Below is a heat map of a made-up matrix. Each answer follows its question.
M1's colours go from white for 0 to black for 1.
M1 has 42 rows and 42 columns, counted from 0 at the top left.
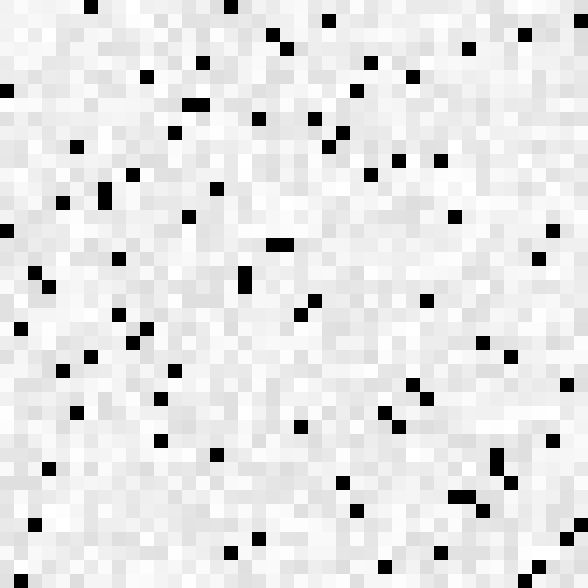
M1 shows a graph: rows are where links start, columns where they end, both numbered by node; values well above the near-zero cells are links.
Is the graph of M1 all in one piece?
yes
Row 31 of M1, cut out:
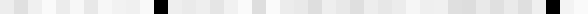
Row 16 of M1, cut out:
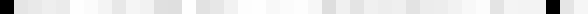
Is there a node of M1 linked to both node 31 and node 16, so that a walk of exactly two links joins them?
yes
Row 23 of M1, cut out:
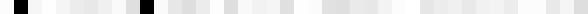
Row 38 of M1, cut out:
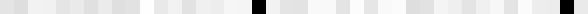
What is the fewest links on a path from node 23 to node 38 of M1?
6
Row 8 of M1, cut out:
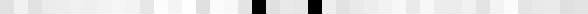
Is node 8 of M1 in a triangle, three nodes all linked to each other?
no
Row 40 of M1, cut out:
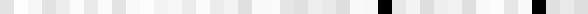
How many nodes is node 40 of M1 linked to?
2
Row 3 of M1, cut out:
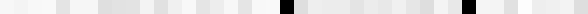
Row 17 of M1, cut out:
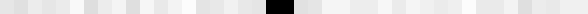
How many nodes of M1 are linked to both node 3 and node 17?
1
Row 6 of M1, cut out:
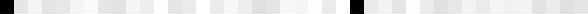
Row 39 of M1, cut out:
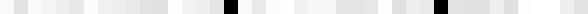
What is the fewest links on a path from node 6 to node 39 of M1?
3
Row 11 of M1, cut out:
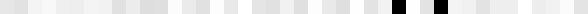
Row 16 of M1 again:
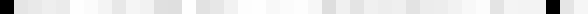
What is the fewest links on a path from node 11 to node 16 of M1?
3
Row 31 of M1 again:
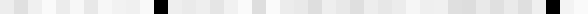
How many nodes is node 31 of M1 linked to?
2
